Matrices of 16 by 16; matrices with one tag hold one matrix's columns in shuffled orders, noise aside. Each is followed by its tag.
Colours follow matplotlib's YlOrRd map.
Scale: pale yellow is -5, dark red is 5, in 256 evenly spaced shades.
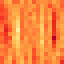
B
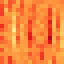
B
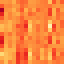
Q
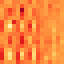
Q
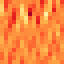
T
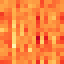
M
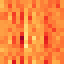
M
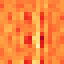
M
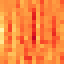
B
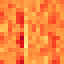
M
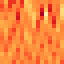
T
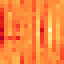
B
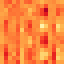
Q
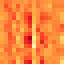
M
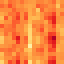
M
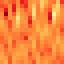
T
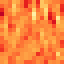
T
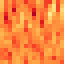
T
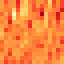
T
